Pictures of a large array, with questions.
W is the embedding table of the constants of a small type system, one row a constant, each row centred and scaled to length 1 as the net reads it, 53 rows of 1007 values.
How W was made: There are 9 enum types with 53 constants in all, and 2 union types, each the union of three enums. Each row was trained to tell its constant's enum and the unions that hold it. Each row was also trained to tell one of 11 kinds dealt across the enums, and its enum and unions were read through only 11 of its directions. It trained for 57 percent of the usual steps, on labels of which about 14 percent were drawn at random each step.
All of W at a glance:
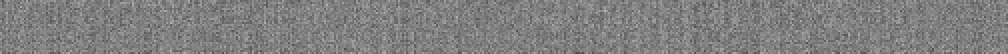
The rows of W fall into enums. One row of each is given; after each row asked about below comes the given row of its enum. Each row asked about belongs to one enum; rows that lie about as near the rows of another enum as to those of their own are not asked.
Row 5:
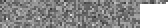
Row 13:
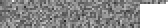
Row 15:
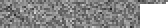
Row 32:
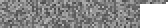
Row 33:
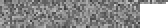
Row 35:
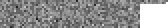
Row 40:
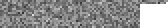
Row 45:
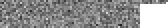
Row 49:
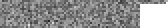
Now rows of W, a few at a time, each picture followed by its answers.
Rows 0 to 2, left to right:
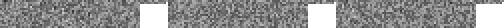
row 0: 49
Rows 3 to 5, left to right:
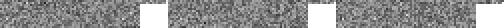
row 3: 45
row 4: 45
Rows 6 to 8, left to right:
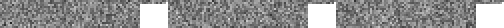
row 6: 45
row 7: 33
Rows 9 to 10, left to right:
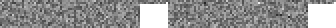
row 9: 15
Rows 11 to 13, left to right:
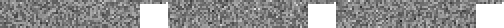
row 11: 35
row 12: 33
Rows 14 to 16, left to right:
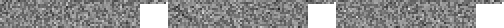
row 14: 49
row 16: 49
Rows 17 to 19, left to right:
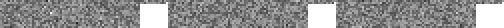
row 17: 35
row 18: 49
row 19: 49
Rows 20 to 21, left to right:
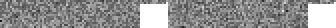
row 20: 45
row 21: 33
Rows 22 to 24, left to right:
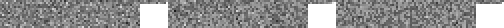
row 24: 15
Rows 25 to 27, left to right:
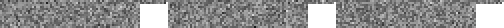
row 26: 32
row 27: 49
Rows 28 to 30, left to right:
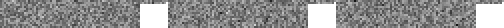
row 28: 35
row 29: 13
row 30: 45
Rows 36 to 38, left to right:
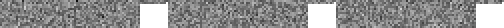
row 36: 15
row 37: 35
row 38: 33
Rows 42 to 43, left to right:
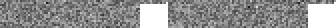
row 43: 13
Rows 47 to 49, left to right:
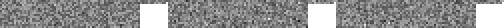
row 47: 15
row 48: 35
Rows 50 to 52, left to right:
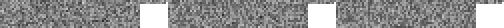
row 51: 33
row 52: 33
